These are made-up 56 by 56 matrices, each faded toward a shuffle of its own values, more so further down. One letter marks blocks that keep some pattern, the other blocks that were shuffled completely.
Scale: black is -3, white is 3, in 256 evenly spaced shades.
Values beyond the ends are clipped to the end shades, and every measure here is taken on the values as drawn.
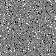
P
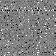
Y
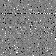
Y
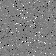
P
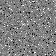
P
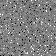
P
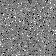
P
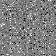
Y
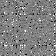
Y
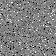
P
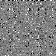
Y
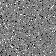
P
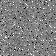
P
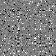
Y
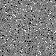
P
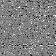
Y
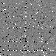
Y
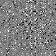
Y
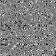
Y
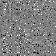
Y
